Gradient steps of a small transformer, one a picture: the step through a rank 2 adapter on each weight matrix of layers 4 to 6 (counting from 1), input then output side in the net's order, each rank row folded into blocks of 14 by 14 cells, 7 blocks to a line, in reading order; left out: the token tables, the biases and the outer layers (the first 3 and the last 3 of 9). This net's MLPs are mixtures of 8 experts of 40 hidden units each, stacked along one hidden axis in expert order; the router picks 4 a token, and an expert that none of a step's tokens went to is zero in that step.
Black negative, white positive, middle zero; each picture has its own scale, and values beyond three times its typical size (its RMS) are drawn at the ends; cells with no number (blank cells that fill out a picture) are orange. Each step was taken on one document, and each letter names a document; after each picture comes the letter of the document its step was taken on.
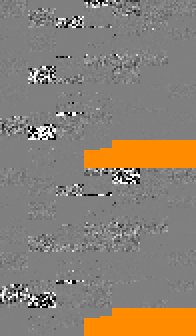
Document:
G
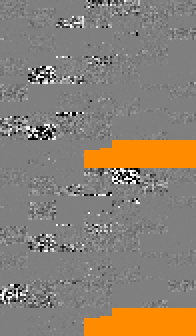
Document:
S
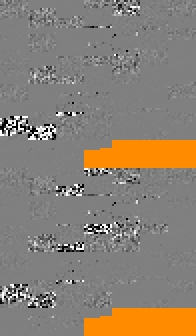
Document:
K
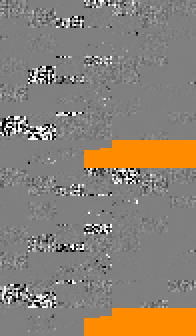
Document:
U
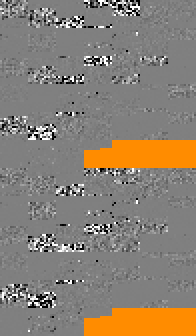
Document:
K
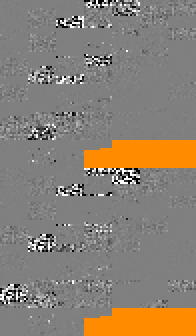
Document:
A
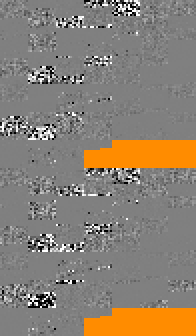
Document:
S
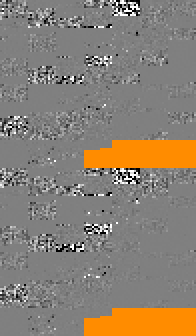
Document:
U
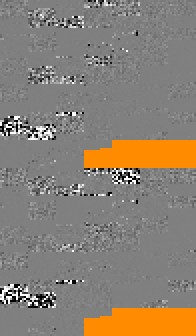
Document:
S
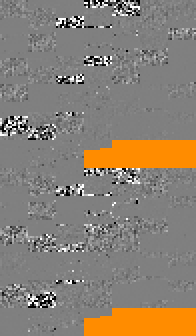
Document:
K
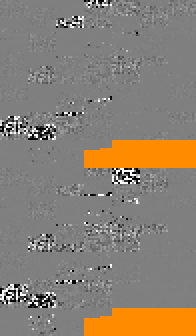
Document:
A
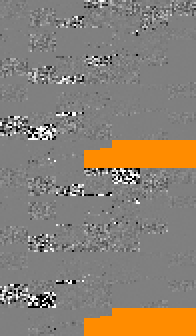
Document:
G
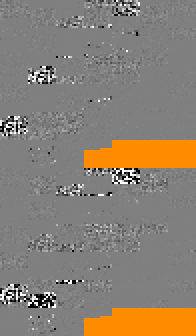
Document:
A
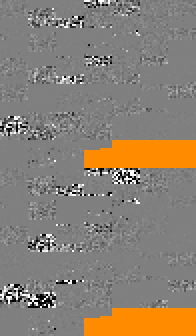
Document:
S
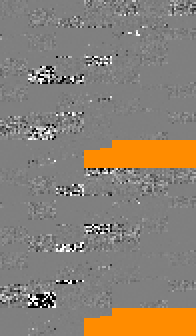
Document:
S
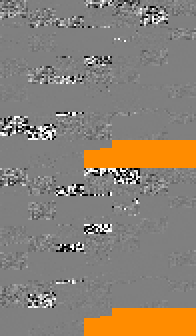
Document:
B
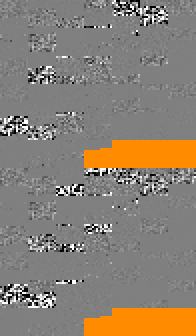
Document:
B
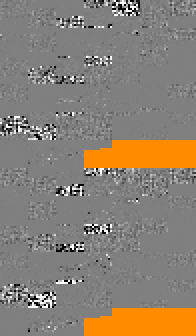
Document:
U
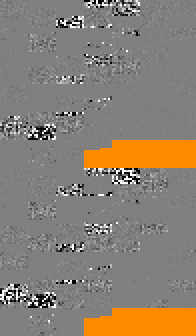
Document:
A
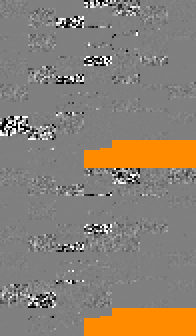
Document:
K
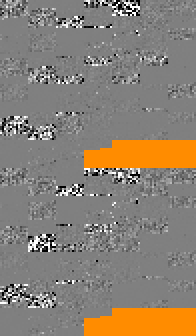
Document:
K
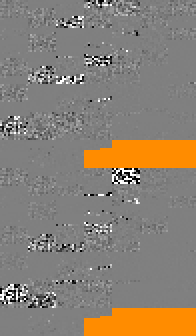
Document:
A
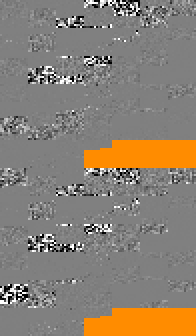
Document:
B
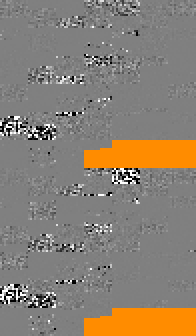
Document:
A
